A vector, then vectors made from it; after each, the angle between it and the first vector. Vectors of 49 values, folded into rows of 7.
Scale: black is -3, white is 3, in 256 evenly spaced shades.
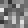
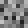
nearly opposite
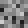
nearly opposite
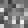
nearly parallel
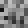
nearly opposite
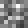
orthogonal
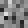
nearly opposite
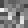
partly aligned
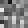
nearly parallel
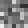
orthogonal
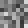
partly opposed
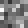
partly aligned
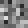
partly aligned
